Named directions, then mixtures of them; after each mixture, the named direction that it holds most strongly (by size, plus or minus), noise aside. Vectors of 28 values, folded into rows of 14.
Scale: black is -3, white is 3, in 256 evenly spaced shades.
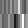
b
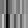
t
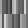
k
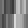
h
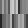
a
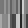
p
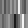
b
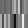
b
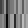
t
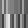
t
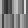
k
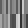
p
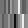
b
